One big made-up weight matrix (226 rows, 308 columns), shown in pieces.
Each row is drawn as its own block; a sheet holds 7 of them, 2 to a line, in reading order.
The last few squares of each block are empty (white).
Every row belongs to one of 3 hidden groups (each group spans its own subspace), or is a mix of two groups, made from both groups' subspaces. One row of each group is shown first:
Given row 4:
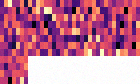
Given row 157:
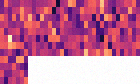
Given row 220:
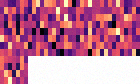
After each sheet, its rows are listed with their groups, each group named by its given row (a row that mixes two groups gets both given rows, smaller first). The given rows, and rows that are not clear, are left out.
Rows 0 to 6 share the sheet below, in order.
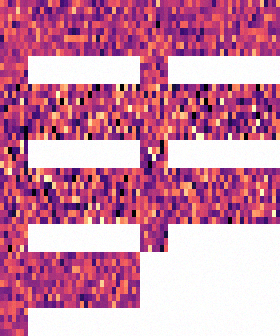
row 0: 4
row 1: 157 and 220
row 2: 220
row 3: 220
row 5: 4
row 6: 157
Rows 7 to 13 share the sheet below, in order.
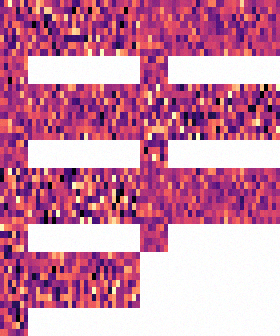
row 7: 4
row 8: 157
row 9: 157
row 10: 220
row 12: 157
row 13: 220
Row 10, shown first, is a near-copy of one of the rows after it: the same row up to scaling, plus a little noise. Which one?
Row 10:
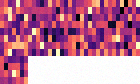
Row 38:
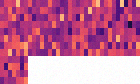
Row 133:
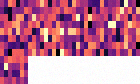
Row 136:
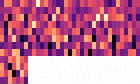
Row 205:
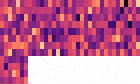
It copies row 205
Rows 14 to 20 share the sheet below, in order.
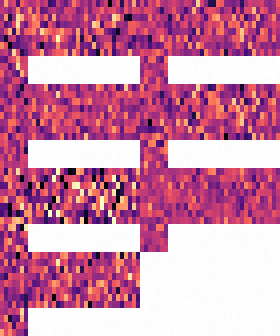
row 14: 220
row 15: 157
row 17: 157
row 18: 157
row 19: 157
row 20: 220
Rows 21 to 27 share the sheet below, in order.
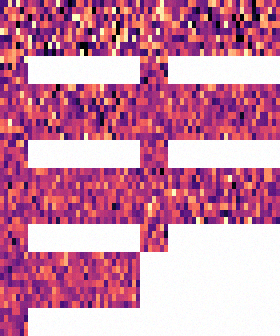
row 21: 157
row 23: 157
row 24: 157
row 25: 220
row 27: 4
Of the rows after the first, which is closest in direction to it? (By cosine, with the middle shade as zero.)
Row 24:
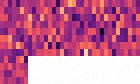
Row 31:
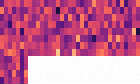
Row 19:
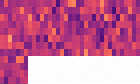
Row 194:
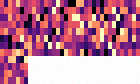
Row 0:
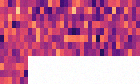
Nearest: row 19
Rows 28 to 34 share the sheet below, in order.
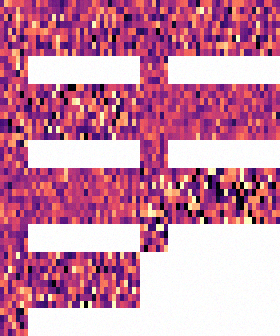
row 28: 220
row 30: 157
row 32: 4
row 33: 157
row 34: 157 and 220
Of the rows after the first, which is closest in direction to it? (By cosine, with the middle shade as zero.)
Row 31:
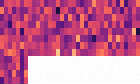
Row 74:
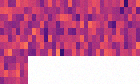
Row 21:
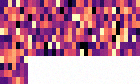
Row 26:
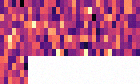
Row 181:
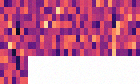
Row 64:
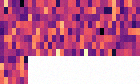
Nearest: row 74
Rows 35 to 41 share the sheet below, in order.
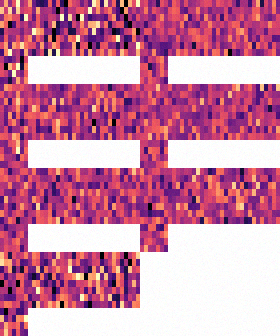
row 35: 220
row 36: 220
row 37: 220
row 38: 220
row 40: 157
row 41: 157 and 220
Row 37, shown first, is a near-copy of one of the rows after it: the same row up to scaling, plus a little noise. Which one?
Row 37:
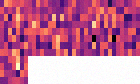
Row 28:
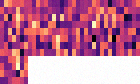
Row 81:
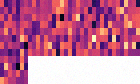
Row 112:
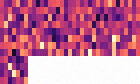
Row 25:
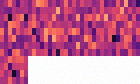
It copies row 28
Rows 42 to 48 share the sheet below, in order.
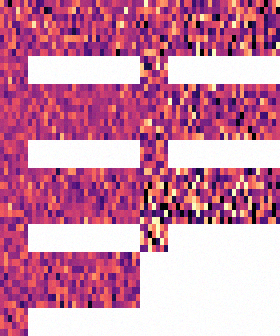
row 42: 4
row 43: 220
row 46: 157
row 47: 220
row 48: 220
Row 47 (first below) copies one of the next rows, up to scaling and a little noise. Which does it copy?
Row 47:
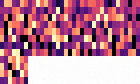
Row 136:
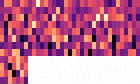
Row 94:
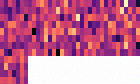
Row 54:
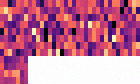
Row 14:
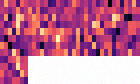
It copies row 136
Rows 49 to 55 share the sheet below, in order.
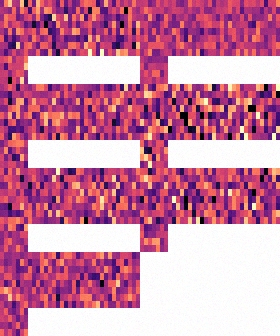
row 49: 4
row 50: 220
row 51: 220
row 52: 220
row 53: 157
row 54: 220
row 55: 157 and 220
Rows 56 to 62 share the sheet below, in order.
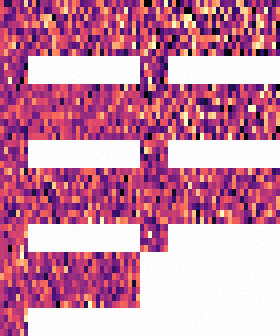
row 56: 4
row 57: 4
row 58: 220
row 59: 220
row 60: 4
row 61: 157 and 220
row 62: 4
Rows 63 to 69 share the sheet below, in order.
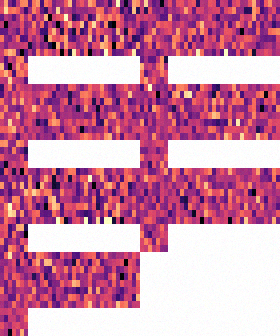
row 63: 220
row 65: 157
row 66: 4
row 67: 4 and 157
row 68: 220
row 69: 4
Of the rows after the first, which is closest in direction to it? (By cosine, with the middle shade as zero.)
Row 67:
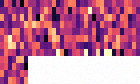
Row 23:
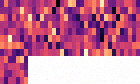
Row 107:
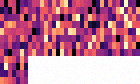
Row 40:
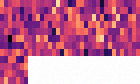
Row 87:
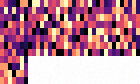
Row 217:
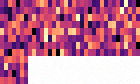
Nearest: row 23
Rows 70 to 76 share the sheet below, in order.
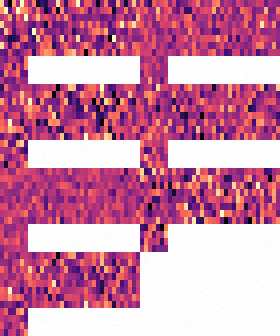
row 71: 4
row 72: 157
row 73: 157 and 220
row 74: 220
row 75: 4 and 157
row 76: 157
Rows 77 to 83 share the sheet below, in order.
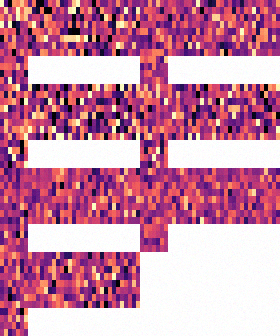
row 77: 4
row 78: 157
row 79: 220
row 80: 220
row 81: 220
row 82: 220
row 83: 157 and 220
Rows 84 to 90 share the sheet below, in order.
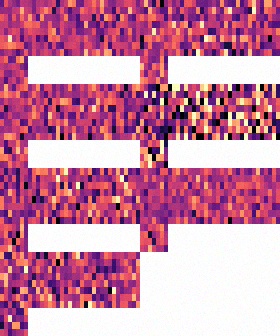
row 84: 157
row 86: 220
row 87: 220
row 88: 220
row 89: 220
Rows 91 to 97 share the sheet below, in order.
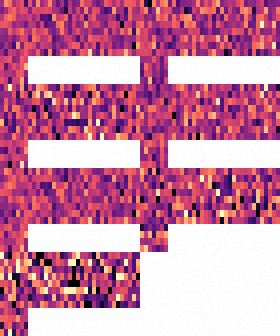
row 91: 4
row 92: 4
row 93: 4
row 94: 220
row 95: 4
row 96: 157
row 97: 4
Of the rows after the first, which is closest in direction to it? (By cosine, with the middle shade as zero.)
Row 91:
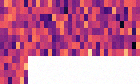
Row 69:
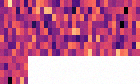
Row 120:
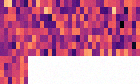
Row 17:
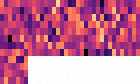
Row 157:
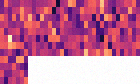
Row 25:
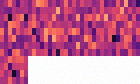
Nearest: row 120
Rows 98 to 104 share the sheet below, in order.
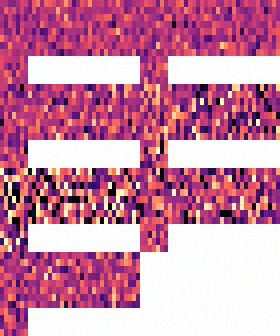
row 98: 220
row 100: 4 and 220
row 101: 220
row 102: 4 and 220
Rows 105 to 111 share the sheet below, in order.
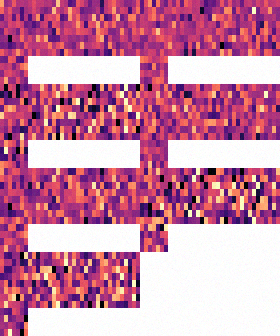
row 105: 157
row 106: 4 and 157
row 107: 220
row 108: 4
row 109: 157
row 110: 157
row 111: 4
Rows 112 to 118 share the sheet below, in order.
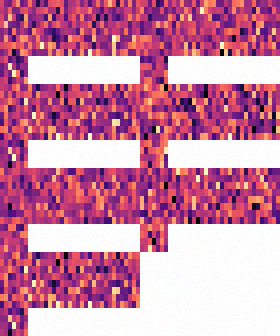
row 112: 220
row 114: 220
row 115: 4
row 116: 157
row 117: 220
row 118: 220
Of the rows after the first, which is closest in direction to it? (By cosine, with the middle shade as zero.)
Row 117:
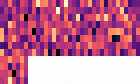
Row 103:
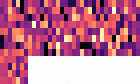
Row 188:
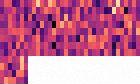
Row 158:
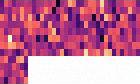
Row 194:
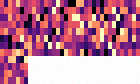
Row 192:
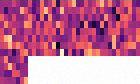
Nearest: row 188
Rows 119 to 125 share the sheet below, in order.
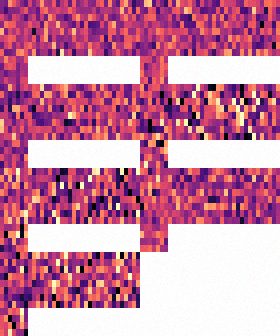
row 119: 220
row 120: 4
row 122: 157
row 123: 220
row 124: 4
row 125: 220
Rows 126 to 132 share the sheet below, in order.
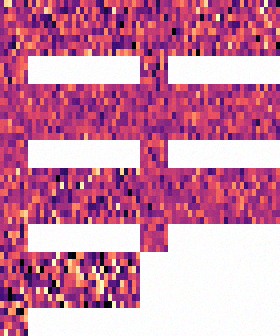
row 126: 4
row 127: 220
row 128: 157
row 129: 220
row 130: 220
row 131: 157
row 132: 157
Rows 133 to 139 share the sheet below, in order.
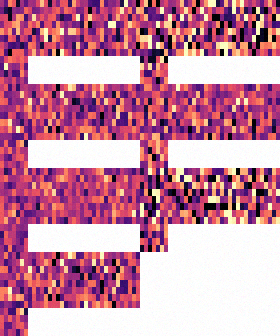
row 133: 220
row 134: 157
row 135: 157
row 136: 220
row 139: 157
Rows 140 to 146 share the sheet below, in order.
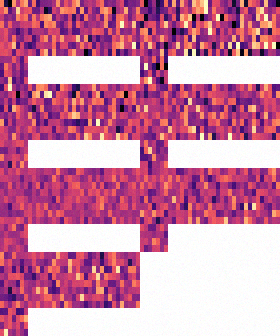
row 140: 4
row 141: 4 and 220
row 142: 4
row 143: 220
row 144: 157
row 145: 157 and 220
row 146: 157
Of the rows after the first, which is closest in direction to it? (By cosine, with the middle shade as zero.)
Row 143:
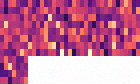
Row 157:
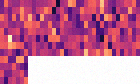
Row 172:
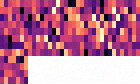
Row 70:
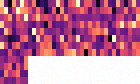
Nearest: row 172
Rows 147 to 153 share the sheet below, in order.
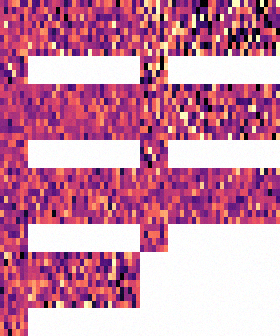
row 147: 220
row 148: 220
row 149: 157
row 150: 220
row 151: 220
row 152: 220
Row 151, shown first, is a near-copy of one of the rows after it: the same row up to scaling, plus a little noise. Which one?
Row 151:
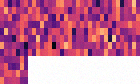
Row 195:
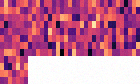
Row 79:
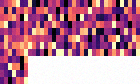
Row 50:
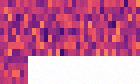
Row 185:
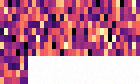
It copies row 185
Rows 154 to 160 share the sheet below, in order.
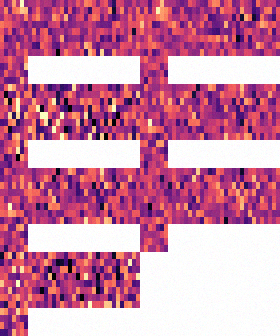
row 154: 4
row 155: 4 and 157
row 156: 220
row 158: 157
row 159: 157
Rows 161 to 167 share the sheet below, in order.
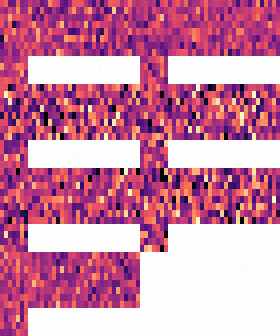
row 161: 4
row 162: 220
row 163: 220
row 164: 157
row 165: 220
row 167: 220
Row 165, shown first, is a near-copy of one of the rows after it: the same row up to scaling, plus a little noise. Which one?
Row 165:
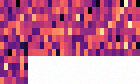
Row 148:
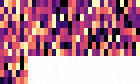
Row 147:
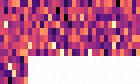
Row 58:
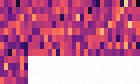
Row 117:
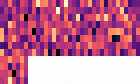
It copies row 58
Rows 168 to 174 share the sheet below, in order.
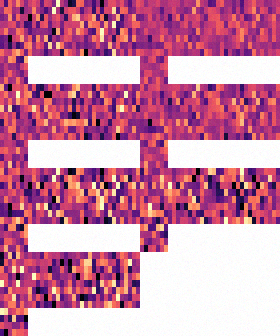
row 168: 157
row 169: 157
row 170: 4
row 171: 157
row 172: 157
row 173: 157
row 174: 157
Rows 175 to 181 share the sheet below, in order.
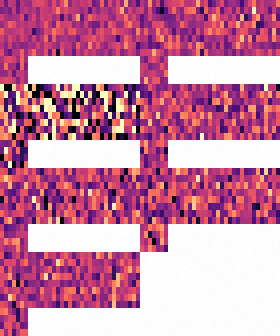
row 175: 220
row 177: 4
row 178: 157 and 220
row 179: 220
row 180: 220
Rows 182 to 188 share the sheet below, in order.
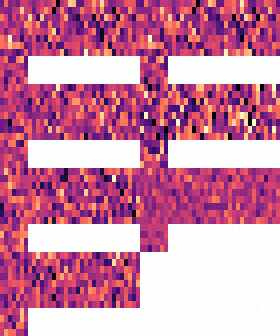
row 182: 157
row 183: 157
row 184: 157
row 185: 220
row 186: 4
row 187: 4
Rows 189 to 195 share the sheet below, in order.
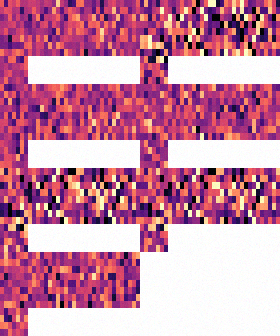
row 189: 157
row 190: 157
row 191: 220
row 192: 157 and 220
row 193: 157
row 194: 157
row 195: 220
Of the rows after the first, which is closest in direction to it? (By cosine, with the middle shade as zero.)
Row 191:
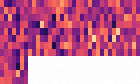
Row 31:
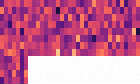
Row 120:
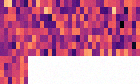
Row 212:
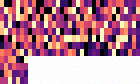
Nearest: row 212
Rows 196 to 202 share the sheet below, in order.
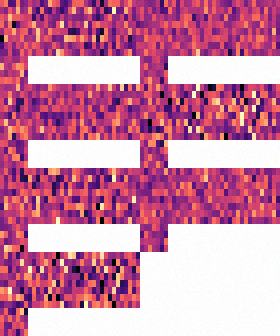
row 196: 4
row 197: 4
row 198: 220
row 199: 157
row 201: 4
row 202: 157
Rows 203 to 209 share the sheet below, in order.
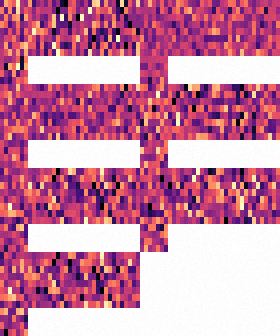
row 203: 220
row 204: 4
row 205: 220
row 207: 157
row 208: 157
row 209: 157
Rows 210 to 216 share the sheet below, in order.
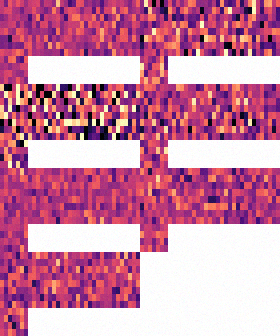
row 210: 157
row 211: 4
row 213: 157 and 220
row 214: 4
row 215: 4
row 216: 220
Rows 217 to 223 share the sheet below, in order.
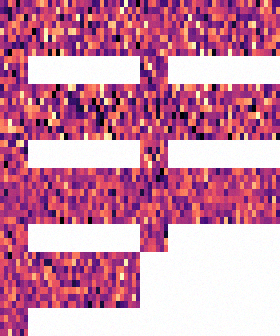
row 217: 220
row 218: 220
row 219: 157
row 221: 220
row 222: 4
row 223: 4
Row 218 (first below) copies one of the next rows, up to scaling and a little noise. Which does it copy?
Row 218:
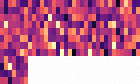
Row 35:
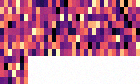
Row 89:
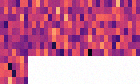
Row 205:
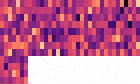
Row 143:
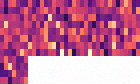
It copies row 143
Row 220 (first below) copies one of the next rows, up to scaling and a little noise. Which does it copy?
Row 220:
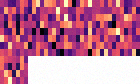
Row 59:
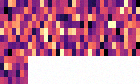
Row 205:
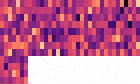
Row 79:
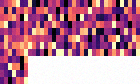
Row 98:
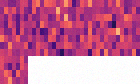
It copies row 98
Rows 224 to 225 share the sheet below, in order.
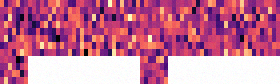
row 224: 157 and 220
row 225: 157
